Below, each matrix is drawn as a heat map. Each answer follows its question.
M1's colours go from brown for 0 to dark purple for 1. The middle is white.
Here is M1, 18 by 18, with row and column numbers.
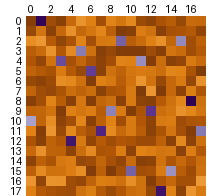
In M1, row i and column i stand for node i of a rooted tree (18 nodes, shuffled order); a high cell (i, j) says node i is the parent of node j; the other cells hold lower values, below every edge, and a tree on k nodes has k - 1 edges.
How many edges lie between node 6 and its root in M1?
6
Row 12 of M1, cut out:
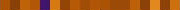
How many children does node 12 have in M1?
1
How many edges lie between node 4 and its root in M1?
3
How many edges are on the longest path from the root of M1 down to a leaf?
6
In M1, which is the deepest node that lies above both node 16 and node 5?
9
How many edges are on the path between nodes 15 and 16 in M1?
4
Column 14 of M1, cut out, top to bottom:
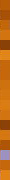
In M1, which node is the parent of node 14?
15
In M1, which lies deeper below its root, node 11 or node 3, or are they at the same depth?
the same depth
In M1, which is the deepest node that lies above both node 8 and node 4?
9
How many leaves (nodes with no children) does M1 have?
6
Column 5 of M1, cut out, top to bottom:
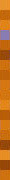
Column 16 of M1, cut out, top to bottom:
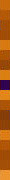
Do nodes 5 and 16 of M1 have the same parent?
no
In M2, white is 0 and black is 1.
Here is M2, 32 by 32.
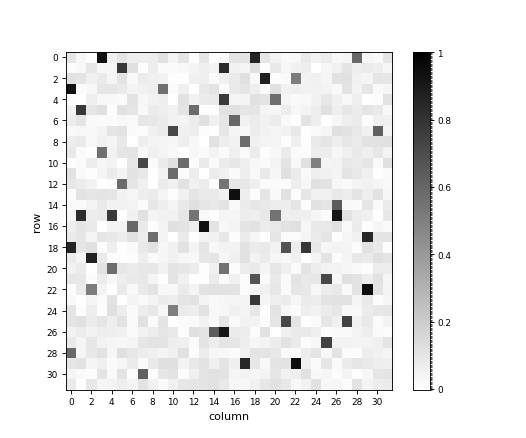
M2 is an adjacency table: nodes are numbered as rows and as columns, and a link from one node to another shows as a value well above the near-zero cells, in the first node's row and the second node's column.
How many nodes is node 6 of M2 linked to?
1
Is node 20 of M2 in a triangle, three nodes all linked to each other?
yes
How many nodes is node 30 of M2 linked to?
1
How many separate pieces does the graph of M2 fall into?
6
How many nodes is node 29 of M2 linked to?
2
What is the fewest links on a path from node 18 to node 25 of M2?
2
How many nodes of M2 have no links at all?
1
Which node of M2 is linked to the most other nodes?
node 15
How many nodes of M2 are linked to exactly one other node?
12
